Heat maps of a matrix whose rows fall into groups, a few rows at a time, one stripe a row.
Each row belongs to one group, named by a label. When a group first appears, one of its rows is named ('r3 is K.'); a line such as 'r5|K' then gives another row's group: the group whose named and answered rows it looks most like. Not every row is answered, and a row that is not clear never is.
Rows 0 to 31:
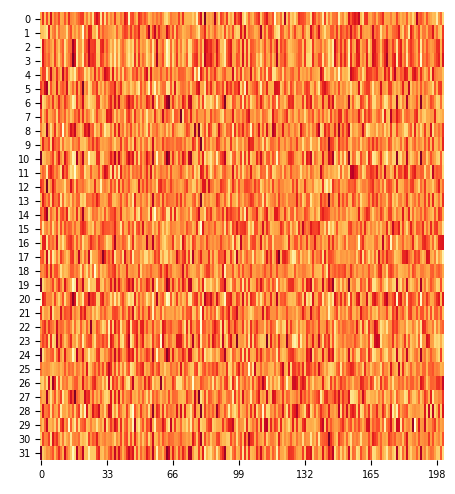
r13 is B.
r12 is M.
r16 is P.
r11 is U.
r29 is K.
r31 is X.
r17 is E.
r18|M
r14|K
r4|U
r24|X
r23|E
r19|X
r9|B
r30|B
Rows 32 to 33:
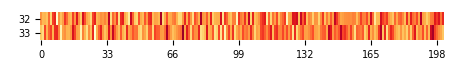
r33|M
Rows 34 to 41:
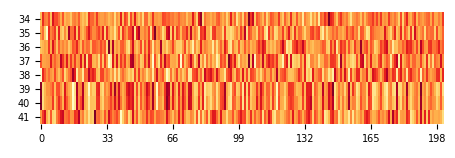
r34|B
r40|X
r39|X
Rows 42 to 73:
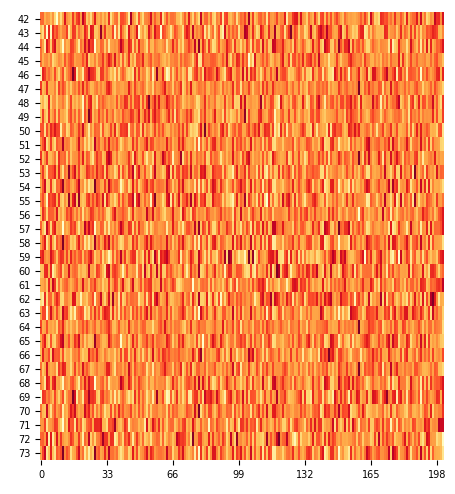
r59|B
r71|P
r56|P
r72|E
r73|U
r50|M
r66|B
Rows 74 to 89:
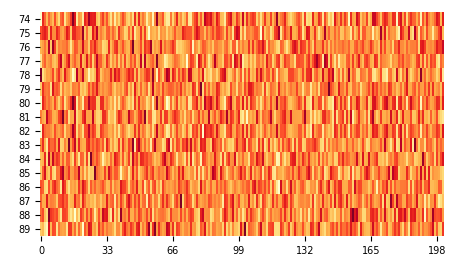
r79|B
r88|U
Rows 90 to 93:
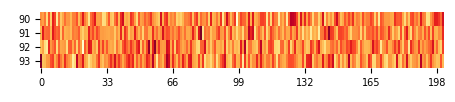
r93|X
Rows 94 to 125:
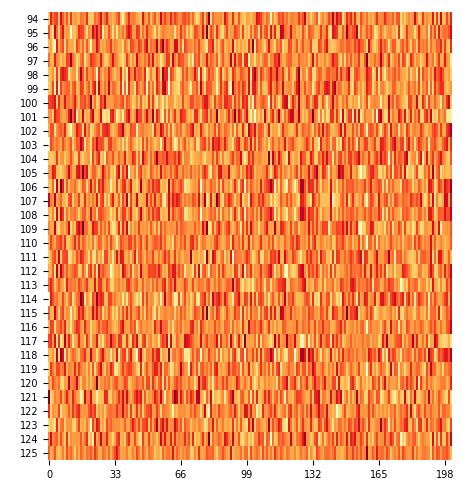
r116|P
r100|K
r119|P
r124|B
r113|B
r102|P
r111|M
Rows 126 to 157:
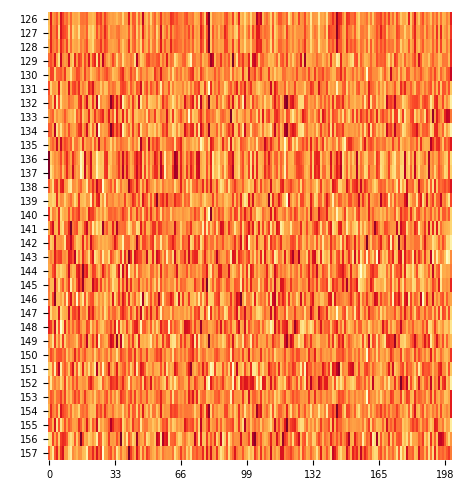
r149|E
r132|E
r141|U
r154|B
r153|P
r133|P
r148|E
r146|K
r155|E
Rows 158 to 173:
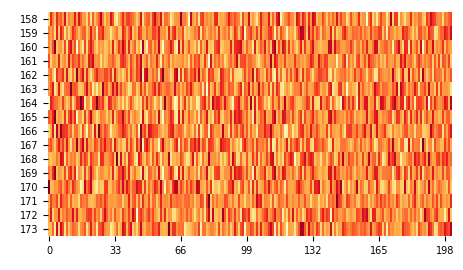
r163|U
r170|X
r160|K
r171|B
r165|K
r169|K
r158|P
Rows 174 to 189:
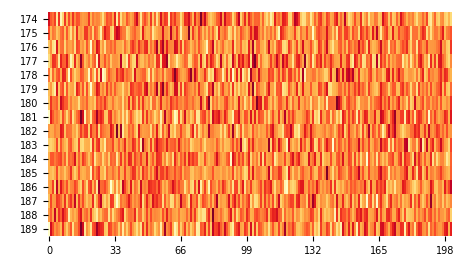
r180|B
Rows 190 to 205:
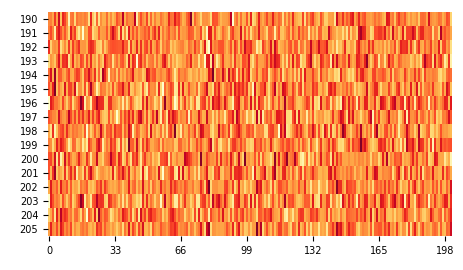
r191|U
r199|U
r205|B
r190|M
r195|K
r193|M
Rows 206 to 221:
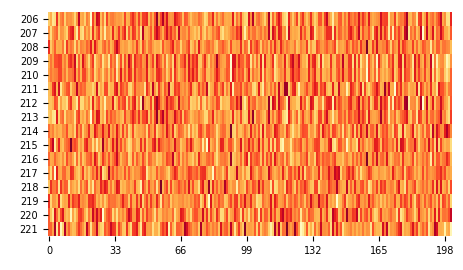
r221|E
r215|U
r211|M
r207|K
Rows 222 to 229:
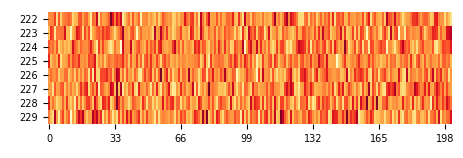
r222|E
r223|P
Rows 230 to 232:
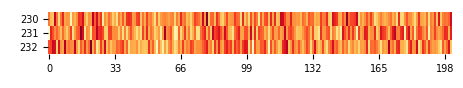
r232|K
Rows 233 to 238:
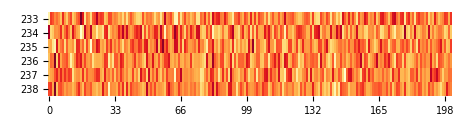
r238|M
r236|M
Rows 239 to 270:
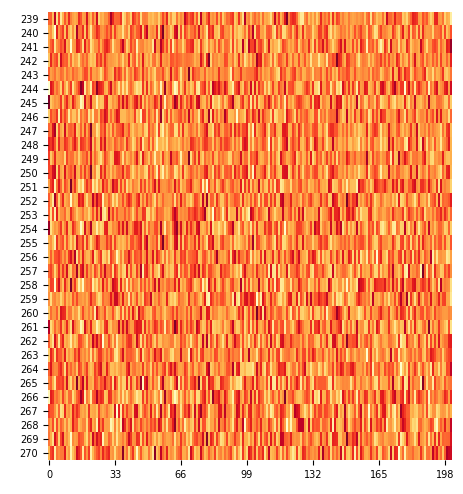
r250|K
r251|U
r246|B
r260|B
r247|K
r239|E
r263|P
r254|X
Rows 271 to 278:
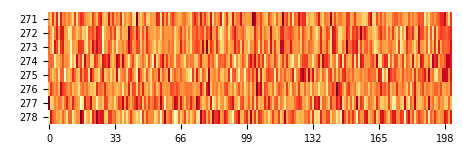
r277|X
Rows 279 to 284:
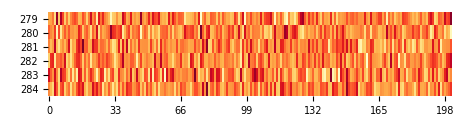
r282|P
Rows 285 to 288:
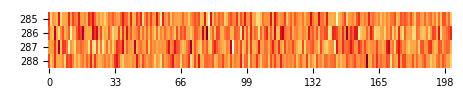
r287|M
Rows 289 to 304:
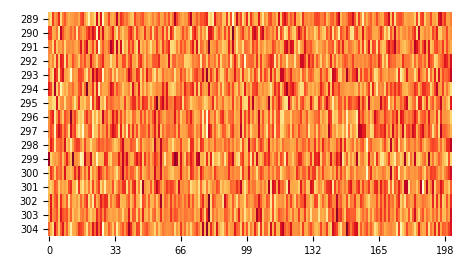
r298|P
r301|K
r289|M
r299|X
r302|B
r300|P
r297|U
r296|U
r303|B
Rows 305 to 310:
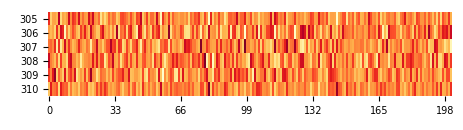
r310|B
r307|E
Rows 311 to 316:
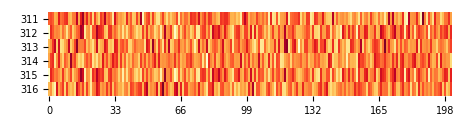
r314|U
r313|M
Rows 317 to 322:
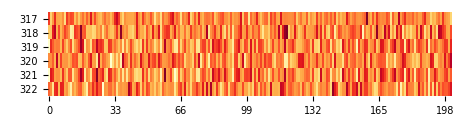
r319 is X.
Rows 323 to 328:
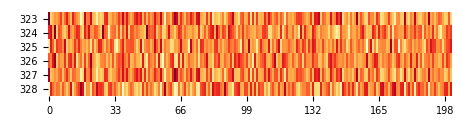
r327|X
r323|X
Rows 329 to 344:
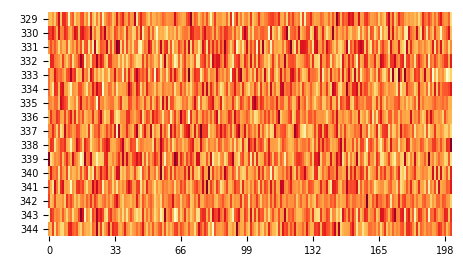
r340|B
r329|M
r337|E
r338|P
